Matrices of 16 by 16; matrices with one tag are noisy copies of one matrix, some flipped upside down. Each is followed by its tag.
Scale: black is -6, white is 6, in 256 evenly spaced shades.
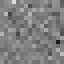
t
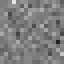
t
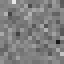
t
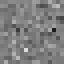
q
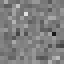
q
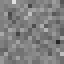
t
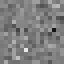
q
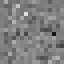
q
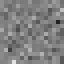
t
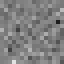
t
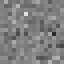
q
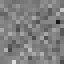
t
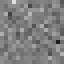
t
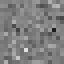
q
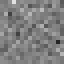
t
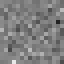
t
